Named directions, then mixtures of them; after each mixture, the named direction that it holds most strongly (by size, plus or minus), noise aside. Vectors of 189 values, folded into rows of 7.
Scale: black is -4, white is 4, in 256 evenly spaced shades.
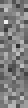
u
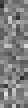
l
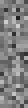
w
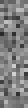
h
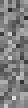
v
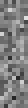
v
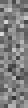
u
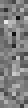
w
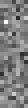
w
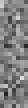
l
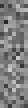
u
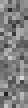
v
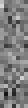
l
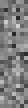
w
